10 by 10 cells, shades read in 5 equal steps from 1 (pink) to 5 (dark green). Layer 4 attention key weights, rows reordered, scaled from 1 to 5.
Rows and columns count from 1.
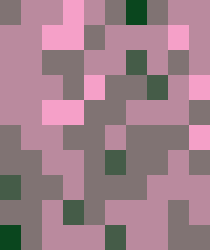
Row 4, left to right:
2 2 2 3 1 3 3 4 2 1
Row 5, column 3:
1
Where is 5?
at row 1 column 7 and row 10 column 1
